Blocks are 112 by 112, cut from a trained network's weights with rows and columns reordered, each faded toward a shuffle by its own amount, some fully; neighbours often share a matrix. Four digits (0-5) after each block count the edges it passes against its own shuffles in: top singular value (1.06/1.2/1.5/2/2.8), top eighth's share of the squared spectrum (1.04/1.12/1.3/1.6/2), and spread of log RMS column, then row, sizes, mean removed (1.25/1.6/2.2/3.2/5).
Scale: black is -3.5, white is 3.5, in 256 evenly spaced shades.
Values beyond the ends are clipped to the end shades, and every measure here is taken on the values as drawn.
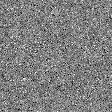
2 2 0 0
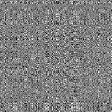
4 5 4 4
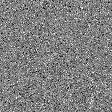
0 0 0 0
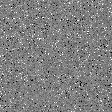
0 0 0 0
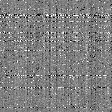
4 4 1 4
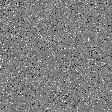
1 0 0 0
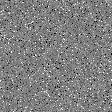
0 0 0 0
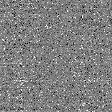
2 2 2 0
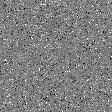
0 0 0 0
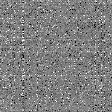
3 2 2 0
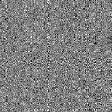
4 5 3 3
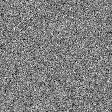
1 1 0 0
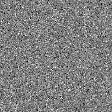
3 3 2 1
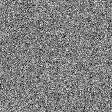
2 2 0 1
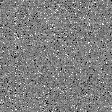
2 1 1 0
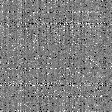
3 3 0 3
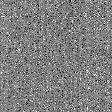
2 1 0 1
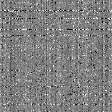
4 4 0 3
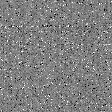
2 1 0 1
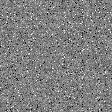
1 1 1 0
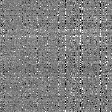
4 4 4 0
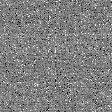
2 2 2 0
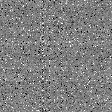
2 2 2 0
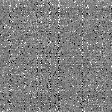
3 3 3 0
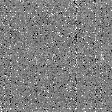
2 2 2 0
